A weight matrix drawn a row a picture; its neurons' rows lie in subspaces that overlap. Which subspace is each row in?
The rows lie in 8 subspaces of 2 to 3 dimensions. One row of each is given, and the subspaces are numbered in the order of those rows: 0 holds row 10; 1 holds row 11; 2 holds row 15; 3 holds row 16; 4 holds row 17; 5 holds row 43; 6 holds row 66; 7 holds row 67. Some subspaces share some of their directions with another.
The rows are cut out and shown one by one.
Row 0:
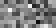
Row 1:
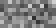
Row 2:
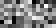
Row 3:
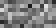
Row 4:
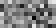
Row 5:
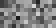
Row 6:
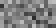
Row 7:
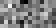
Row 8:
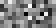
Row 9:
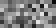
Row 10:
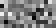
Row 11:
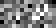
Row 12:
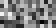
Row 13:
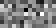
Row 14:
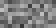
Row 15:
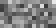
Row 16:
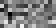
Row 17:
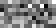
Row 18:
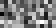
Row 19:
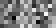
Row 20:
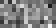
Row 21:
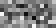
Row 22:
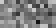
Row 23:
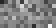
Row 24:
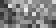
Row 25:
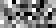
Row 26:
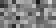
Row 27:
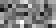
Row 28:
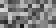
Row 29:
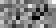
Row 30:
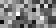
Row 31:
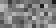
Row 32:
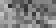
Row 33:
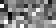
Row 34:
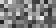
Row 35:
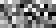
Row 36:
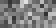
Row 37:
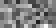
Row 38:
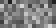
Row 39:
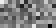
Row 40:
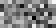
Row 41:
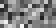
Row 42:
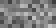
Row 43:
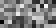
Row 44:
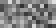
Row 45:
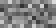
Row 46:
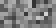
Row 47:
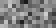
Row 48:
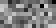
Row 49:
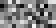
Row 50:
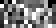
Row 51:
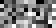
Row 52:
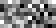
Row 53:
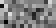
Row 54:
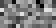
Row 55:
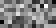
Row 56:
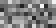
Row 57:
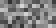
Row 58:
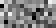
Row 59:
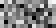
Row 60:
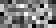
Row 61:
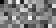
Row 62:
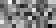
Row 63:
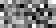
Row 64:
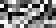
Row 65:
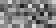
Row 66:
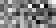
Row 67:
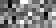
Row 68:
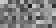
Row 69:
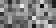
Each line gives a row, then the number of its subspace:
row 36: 7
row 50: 0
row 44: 4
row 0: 6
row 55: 5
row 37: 6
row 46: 5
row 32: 2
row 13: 7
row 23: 6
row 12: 0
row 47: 7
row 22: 6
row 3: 1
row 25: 4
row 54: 4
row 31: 2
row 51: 7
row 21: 3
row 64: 1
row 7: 7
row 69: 7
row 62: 4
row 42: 4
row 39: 6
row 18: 0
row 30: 5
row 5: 4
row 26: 4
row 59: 0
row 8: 5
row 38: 0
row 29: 1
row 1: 6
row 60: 3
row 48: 2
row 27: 7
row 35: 7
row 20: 0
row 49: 4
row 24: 2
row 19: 5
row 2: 5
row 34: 5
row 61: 6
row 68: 6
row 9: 5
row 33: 3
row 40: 3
